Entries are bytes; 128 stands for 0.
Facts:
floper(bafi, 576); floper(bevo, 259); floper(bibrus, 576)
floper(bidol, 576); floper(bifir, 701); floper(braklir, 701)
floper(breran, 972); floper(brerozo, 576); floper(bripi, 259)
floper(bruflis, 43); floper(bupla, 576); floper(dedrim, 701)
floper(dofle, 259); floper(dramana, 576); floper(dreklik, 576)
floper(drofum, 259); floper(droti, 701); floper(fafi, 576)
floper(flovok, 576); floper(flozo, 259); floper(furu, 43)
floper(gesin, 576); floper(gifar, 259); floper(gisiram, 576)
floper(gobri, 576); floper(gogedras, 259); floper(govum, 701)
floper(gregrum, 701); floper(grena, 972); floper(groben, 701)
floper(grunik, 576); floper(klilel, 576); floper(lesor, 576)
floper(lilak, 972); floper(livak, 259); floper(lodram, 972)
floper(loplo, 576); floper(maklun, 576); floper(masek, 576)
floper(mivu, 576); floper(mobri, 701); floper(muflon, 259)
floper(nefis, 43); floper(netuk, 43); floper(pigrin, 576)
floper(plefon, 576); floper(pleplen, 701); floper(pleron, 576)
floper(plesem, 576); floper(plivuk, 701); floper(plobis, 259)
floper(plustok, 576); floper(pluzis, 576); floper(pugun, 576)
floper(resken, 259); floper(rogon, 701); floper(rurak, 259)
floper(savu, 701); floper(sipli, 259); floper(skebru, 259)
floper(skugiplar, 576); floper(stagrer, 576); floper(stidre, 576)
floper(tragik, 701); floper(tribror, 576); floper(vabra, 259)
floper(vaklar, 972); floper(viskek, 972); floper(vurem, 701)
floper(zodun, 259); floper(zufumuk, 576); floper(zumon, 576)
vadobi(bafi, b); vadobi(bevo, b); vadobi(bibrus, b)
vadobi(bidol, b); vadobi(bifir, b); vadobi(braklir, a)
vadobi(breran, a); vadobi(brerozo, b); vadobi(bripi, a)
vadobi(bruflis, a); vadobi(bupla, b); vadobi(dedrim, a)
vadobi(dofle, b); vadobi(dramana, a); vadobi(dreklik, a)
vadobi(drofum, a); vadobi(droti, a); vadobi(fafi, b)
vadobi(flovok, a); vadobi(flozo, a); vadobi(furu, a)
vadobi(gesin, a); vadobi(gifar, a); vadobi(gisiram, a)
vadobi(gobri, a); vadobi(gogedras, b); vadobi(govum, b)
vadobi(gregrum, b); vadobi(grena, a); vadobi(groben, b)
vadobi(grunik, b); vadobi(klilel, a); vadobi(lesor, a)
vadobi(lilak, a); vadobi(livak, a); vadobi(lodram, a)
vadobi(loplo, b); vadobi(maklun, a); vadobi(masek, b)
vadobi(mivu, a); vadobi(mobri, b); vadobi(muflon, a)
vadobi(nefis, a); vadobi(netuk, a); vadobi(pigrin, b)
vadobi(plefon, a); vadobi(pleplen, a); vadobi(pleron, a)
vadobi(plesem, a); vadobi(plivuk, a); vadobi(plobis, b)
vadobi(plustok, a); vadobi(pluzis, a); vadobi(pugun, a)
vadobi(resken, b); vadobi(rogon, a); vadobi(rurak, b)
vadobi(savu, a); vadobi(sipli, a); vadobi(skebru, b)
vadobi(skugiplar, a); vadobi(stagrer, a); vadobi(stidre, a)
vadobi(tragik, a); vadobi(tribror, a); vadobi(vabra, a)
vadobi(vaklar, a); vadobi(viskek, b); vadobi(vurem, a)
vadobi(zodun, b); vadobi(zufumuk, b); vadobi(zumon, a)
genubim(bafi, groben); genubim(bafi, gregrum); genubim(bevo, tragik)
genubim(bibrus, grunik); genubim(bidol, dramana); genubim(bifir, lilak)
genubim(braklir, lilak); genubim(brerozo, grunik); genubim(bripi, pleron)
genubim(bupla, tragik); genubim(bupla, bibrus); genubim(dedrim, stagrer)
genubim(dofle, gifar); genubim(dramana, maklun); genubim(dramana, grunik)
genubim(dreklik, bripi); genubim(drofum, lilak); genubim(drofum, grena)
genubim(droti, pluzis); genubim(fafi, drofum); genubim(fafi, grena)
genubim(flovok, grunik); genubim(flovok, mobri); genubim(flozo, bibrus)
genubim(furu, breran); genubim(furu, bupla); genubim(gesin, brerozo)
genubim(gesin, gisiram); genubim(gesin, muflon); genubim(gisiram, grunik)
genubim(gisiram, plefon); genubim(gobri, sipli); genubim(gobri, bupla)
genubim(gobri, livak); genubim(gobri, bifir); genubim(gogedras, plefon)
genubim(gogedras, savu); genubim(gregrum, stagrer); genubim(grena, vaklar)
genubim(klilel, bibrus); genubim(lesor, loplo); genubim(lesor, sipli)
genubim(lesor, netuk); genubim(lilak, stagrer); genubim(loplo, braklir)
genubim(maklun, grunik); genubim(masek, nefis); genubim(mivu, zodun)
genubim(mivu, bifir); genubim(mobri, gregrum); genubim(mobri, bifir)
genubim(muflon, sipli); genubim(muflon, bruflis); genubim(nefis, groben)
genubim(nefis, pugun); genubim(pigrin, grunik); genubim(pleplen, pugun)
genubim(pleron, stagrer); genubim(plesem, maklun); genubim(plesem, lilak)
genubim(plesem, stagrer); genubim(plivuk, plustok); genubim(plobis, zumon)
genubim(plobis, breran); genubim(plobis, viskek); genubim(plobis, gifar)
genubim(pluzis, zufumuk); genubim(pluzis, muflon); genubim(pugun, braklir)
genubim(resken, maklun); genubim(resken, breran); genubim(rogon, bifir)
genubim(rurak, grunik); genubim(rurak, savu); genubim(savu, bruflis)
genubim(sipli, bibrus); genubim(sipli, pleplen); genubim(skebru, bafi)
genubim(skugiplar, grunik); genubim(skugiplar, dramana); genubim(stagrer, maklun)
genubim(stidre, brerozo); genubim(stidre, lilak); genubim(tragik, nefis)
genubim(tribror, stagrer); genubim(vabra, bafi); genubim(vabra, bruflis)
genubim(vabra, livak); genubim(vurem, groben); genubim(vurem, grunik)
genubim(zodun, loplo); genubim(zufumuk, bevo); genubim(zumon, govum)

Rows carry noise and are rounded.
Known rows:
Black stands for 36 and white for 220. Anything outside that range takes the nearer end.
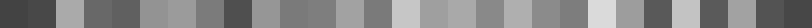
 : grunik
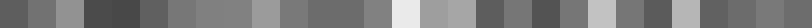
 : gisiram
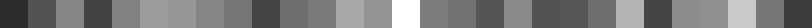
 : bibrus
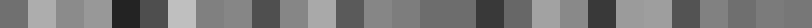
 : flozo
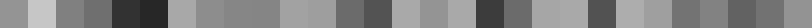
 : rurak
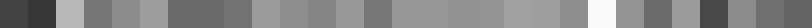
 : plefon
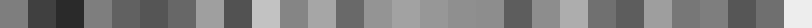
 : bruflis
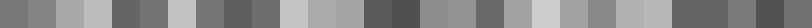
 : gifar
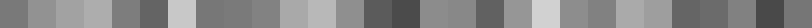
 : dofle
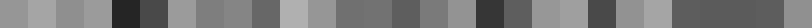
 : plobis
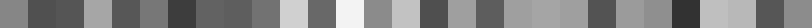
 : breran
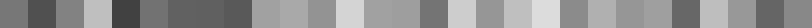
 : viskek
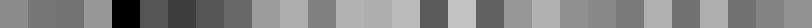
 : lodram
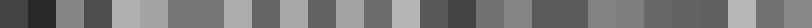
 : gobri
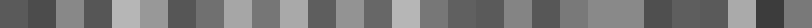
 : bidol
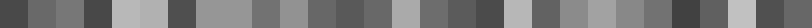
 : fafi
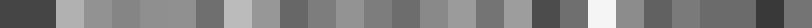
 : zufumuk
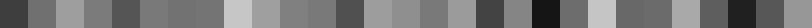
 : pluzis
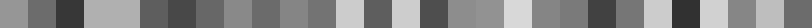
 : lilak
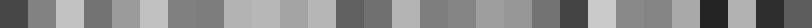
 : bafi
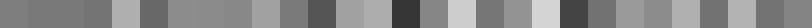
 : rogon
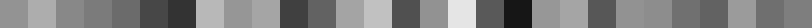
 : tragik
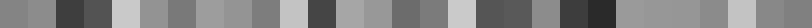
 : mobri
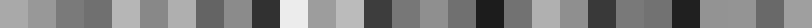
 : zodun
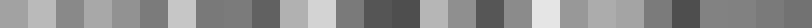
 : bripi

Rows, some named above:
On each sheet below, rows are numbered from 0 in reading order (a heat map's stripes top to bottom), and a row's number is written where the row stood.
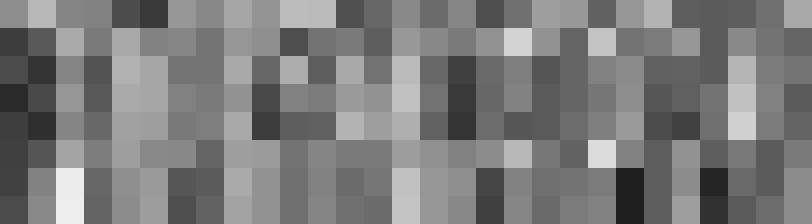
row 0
vabra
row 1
stidre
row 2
gobri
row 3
klilel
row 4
bupla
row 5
gesin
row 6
pugun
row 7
pugun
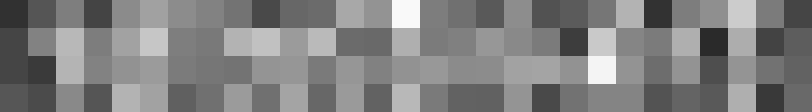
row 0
bibrus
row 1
bafi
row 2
plefon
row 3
bidol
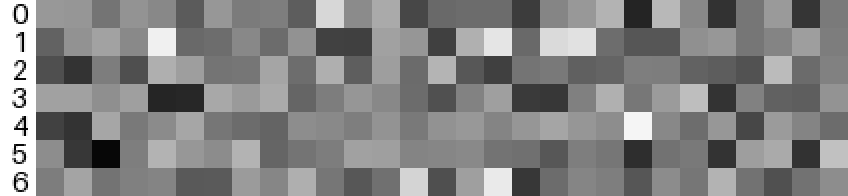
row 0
resken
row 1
braklir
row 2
gobri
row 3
bevo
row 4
plefon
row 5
furu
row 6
droti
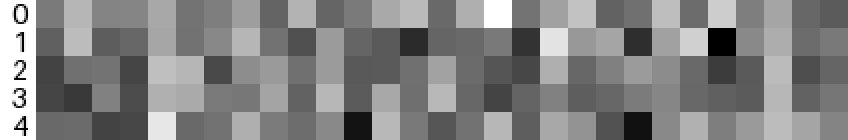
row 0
vurem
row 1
drofum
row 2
fafi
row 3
gobri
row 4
bifir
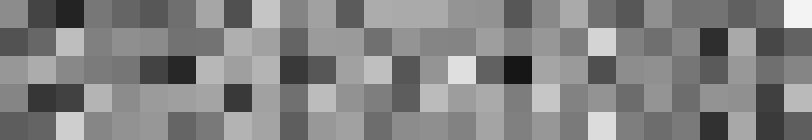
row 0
bruflis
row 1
masek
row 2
tragik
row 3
netuk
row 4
masek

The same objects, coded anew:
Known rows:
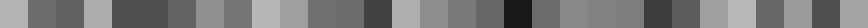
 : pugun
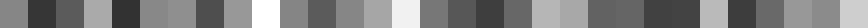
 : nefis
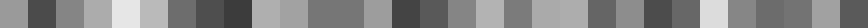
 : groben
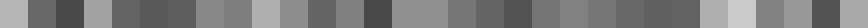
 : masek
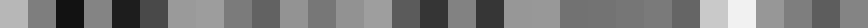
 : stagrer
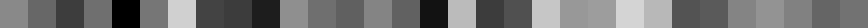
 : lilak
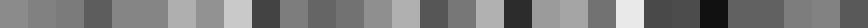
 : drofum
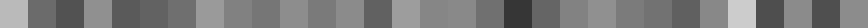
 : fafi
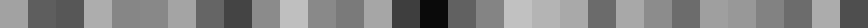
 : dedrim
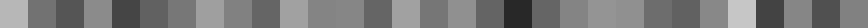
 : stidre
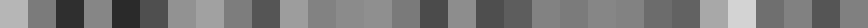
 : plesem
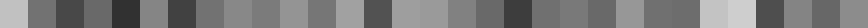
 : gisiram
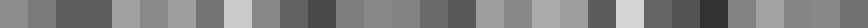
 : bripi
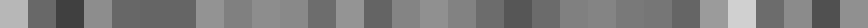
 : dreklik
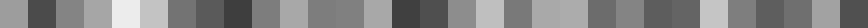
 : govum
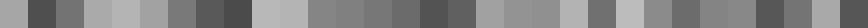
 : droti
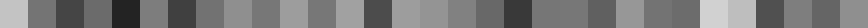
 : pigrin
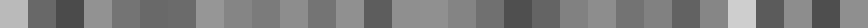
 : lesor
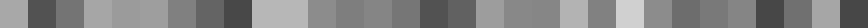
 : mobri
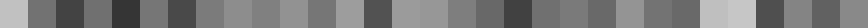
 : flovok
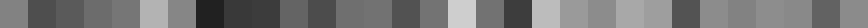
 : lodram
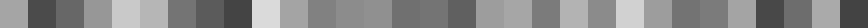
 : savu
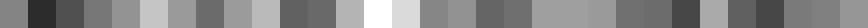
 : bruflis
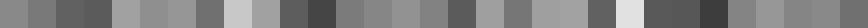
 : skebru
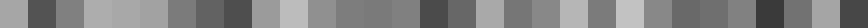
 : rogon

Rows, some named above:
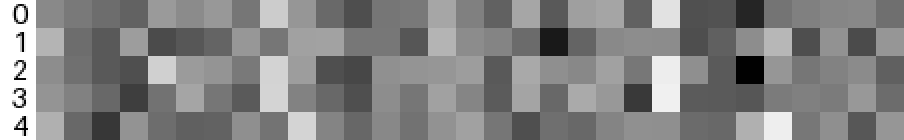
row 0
zodun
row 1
loplo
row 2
muflon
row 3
rurak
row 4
bafi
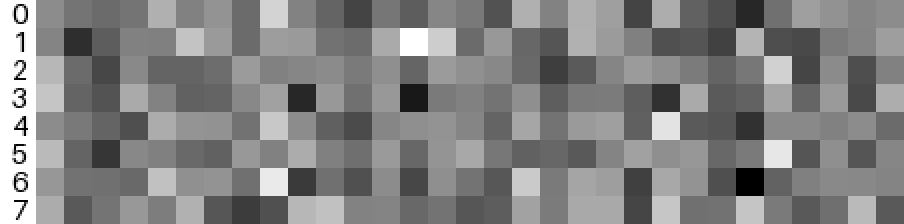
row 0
bevo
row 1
netuk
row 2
mivu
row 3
bupla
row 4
gogedras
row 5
pluzis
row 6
sipli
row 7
vurem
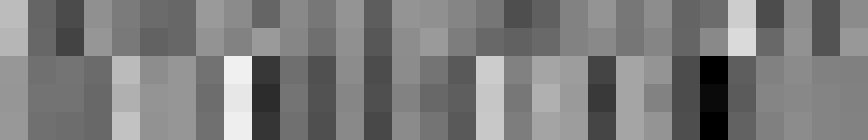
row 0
gobri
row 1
zufumuk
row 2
sipli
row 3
flozo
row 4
sipli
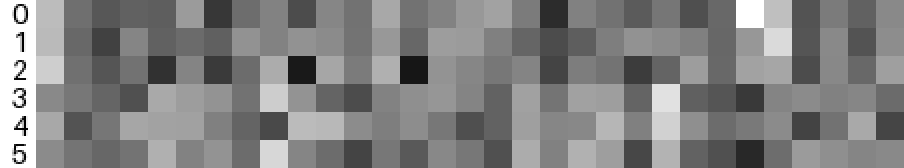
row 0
grunik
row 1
gesin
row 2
bibrus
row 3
gogedras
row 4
mobri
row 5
bevo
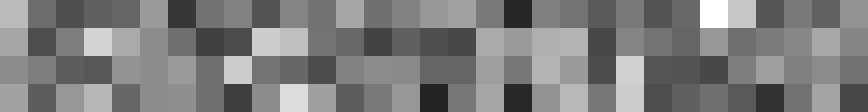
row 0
grunik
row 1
tragik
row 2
resken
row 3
braklir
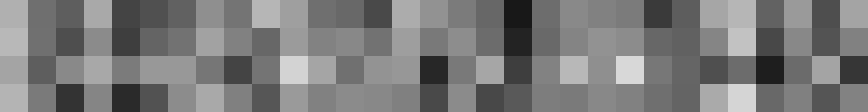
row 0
pugun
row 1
stidre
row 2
bifir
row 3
plesem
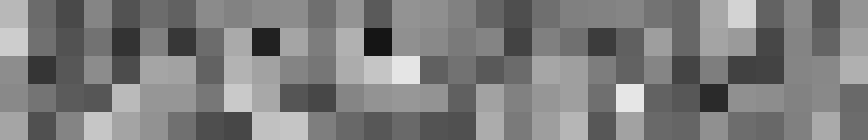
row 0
bidol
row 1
bibrus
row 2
furu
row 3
vabra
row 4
pleplen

